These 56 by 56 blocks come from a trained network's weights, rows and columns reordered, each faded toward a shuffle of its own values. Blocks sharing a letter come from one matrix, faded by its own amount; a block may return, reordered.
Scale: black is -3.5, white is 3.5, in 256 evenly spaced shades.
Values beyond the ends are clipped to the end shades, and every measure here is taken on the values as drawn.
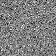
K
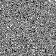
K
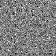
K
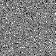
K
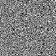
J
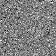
K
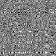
J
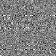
J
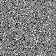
K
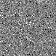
K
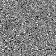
K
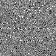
K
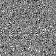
K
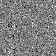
K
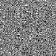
J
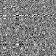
J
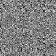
J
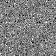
K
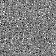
K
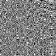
J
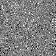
K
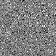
K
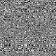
J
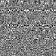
J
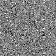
K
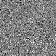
K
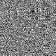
J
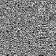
J
